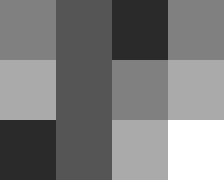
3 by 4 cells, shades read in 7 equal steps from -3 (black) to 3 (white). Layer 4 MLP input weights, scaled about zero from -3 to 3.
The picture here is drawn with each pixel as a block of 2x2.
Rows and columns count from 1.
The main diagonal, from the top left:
0 -1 1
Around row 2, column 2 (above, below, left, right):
-1 -1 1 0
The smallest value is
-2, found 2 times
